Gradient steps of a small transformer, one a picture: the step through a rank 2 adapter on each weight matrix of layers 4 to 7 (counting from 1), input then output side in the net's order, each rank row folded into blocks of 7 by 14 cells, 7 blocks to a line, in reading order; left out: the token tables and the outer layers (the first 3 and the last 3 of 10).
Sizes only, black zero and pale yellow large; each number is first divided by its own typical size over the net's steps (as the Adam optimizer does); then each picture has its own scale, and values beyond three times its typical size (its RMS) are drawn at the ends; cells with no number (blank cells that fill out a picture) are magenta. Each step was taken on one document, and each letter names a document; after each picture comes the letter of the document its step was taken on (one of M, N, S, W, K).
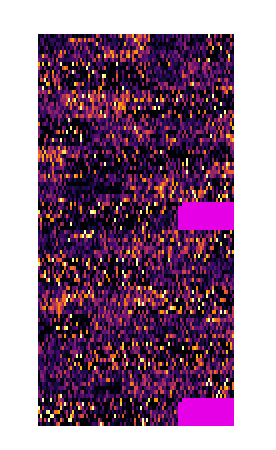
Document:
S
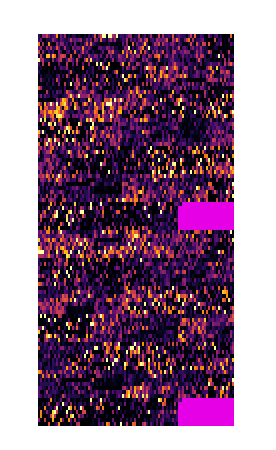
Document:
S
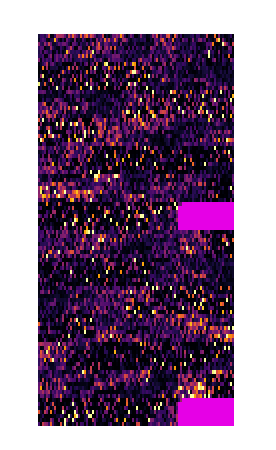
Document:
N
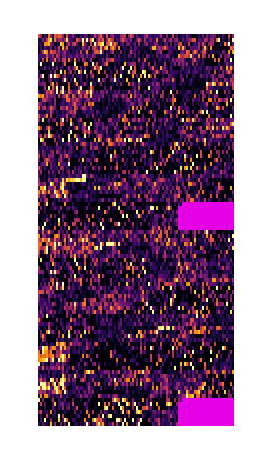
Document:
N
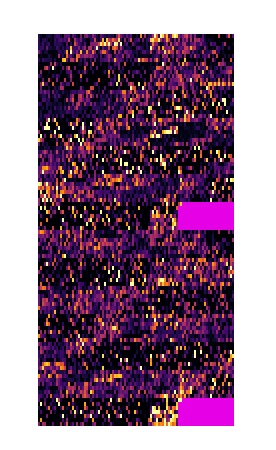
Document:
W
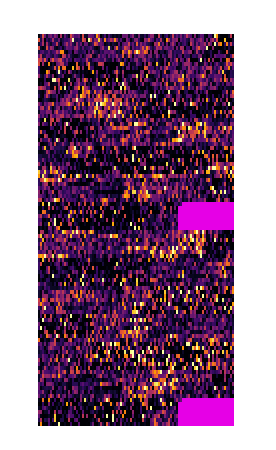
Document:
S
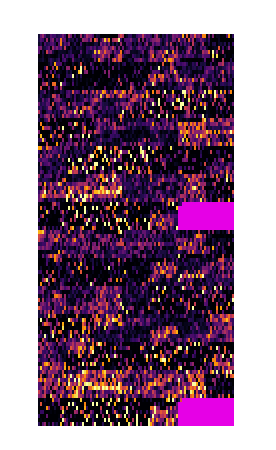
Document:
W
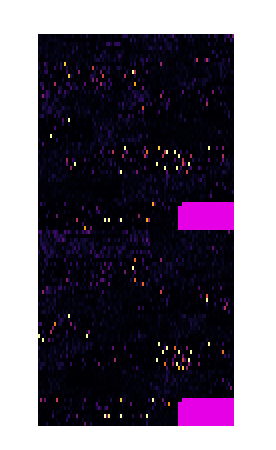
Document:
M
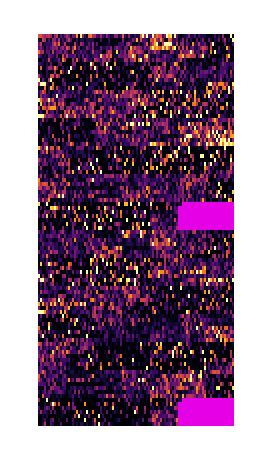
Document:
N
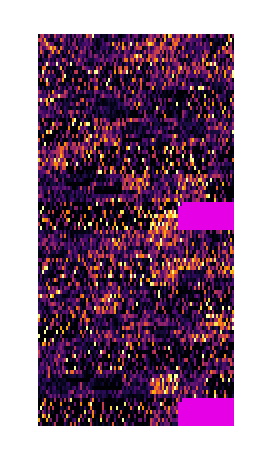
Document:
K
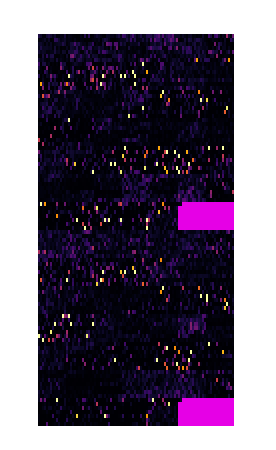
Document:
M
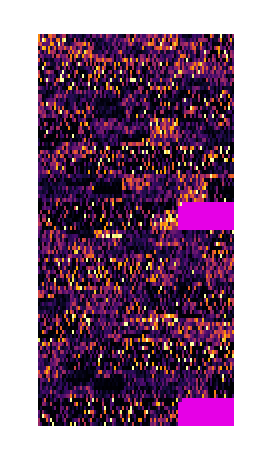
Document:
K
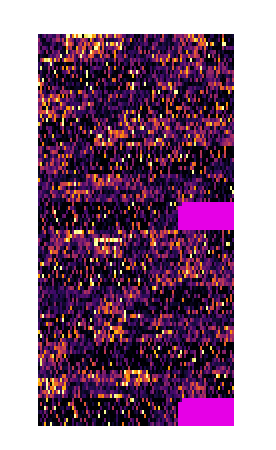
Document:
N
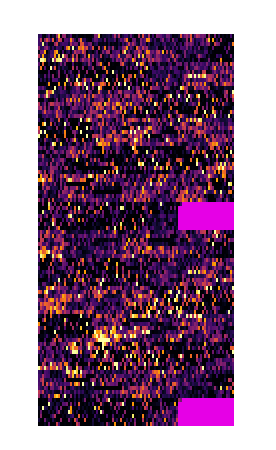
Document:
S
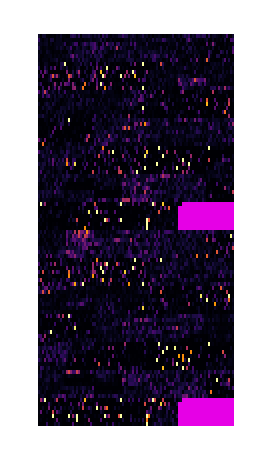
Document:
M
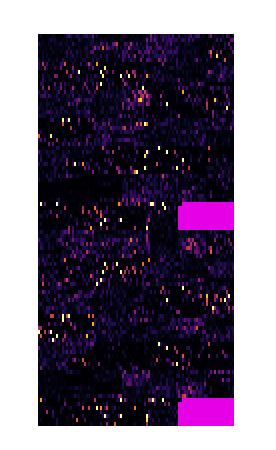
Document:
M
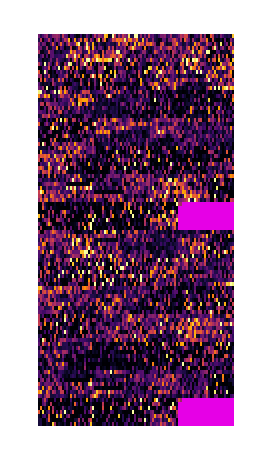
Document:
K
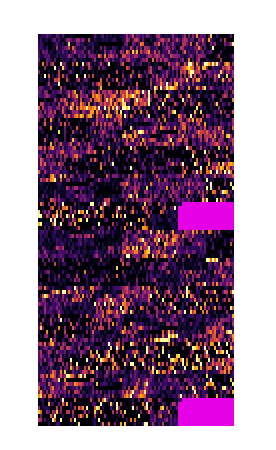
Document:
S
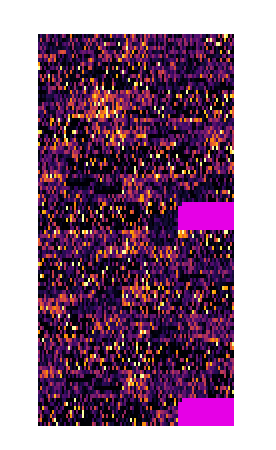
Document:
S
